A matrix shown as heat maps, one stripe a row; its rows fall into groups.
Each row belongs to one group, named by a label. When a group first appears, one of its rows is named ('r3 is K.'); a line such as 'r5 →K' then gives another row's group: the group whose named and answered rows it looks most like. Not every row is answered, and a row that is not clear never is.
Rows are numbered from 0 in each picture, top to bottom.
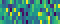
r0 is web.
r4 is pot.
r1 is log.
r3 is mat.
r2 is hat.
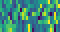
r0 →pot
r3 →log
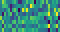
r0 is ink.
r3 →pot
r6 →pot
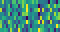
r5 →web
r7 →mat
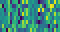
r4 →hat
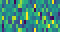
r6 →pot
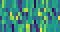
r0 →ink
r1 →ink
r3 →mat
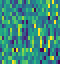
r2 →ink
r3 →pot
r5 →hat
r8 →mat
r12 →web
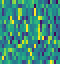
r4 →mat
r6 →web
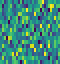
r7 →ink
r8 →web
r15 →hat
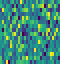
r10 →mat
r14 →web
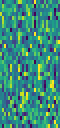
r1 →ink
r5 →ink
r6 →ink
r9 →mat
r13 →web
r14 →pot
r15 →ink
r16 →mat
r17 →mat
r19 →mat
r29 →hat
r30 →log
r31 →pot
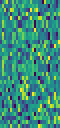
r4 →mat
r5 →ink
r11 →log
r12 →ink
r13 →mat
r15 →ink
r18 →ink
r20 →hat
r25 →pot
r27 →mat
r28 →ink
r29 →log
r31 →mat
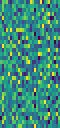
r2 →ink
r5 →pot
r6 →web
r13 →mat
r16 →pot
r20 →mat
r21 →pot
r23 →ink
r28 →pot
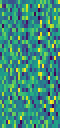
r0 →log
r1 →web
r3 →ink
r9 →mat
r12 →mat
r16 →web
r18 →mat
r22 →mat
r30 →hat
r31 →ink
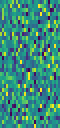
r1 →mat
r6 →pot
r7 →log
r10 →ink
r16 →pot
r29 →web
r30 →ink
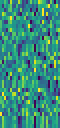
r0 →mat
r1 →pot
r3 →ink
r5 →web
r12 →ink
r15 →log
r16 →log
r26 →ink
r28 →web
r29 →ink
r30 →ink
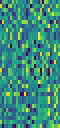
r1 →web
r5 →log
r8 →mat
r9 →mat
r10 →ink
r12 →log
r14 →ink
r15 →log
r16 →ink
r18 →web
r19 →ink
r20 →mat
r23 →hat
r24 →pot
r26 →log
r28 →pot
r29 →log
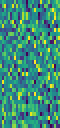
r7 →log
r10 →log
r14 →hat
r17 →mat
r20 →ink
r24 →mat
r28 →hat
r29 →pot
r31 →log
